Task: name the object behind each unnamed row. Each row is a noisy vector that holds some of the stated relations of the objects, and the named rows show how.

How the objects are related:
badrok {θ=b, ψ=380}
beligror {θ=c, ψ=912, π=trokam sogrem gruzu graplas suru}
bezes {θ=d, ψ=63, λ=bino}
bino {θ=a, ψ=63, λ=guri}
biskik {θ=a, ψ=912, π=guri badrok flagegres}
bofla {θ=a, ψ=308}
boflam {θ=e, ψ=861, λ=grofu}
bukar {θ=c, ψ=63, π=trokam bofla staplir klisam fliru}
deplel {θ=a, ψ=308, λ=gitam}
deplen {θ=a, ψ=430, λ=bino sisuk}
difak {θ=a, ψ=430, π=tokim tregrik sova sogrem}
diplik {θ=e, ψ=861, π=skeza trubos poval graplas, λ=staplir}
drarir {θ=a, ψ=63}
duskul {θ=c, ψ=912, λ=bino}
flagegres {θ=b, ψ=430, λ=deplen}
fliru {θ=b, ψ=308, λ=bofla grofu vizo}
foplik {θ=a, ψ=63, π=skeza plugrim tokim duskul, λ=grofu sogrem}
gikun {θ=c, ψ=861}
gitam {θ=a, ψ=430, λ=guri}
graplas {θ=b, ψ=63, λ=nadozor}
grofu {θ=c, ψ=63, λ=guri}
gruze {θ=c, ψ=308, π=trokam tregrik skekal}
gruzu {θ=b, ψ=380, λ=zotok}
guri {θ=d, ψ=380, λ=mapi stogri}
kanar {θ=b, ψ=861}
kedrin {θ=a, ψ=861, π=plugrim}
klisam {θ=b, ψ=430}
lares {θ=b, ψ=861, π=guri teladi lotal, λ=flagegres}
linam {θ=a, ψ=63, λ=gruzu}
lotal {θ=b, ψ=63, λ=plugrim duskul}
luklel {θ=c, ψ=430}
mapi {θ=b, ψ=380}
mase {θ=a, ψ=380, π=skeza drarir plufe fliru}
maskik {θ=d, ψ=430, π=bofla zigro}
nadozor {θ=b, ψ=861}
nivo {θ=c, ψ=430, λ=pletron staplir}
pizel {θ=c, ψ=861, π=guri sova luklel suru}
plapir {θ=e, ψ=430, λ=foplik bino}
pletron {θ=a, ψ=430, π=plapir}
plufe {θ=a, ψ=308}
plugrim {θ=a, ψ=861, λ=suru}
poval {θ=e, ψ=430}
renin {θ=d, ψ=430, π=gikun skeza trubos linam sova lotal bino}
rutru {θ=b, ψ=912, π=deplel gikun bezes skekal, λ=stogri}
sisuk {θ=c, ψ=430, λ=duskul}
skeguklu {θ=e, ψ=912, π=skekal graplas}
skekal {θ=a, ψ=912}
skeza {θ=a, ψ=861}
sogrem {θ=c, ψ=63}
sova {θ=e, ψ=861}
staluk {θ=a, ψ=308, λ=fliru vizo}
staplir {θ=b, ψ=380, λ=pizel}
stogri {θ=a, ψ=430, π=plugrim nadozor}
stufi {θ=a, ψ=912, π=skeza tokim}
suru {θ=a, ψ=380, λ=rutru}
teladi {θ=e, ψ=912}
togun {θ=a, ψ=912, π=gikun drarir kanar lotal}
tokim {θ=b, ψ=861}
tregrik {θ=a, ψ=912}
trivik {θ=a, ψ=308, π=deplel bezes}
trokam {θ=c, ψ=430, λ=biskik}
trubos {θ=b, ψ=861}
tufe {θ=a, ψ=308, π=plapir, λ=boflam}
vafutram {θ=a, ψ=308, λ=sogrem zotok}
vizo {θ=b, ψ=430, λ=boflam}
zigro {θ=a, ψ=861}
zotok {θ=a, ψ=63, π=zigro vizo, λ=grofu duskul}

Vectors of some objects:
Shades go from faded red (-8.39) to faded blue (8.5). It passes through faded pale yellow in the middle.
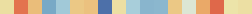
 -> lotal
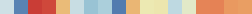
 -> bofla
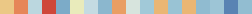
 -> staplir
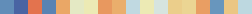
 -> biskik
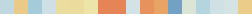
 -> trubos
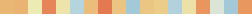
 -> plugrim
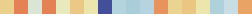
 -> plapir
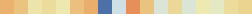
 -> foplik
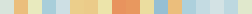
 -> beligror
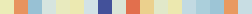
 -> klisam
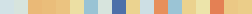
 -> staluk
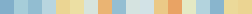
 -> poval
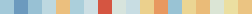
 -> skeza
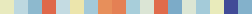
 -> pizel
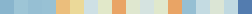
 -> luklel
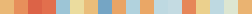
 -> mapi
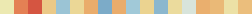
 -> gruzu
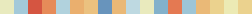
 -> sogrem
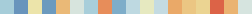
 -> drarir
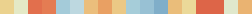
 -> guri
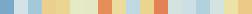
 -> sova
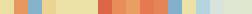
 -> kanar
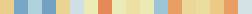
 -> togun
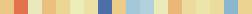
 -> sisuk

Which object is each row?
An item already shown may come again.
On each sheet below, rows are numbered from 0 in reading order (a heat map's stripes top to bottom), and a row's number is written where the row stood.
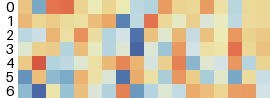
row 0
stogri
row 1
foplik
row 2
staluk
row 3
vafutram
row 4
lares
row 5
trokam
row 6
drarir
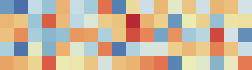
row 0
plufe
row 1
zigro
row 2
graplas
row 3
drarir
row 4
boflam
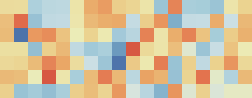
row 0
skeguklu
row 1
lares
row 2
stogri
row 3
maskik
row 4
tufe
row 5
plugrim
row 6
teladi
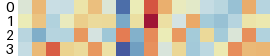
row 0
klisam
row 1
bukar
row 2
trivik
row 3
fliru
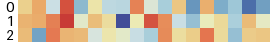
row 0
staplir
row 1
vizo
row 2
stogri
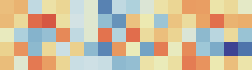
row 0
deplen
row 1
zotok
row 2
renin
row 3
nivo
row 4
gitam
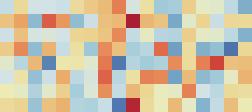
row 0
badrok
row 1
zigro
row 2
badrok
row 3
diplik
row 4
linam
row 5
kedrin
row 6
mase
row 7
maskik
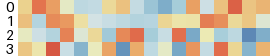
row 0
bezes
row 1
gitam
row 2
pizel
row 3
duskul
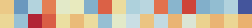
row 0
pletron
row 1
grofu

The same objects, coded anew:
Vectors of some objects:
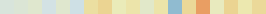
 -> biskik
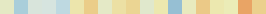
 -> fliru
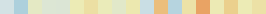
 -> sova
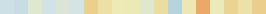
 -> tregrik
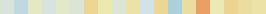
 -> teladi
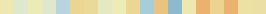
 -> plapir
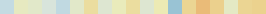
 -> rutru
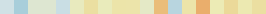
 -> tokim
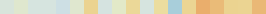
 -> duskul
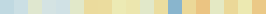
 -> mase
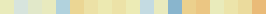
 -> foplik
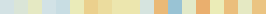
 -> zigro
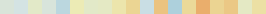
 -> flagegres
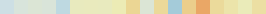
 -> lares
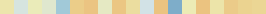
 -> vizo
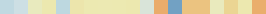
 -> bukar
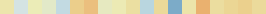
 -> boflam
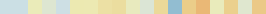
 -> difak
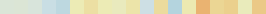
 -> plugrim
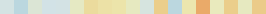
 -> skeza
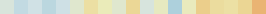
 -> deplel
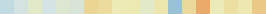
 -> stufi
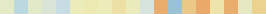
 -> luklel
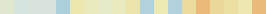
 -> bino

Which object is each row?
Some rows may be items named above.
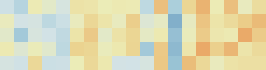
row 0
poval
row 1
vafutram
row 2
fliru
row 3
plapir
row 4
diplik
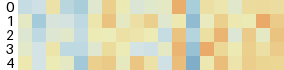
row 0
staplir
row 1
fliru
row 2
drarir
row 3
pizel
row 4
vizo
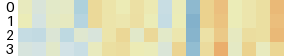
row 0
foplik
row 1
foplik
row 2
trivik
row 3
kedrin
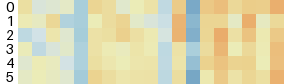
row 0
grofu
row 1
pletron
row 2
maskik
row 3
linam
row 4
stogri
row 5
zotok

